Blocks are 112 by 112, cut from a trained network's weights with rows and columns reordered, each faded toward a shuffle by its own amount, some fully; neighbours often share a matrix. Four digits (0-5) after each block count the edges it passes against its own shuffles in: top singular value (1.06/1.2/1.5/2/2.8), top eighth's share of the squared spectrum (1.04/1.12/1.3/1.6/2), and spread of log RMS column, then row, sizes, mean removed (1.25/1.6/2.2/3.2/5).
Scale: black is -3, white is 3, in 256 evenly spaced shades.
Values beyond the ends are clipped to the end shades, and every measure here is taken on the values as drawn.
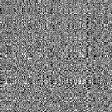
4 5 3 3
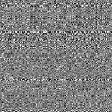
5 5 2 4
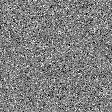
0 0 0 0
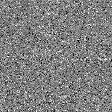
2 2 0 1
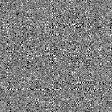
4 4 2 3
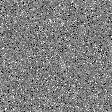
0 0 0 0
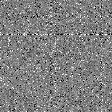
3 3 2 2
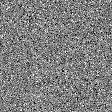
0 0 0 0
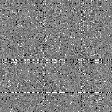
4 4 2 3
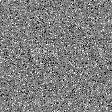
2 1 0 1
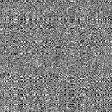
5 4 2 4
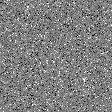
0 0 0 0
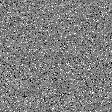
2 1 0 1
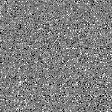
3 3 1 3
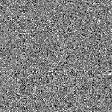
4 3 2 2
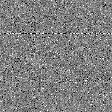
3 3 1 2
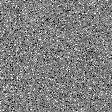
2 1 0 0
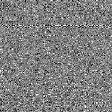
4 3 2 3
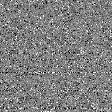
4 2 1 2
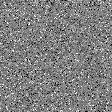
2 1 0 1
